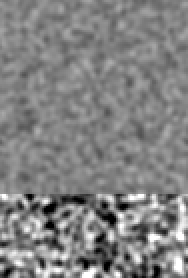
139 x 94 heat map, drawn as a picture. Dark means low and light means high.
Slope: none. Stripes: none. Grain: blotchy. Histogram: heavy tails on both sides. Seam: horizontal, 70% of the way down, the top part calmer. Mirror symmetry: none.
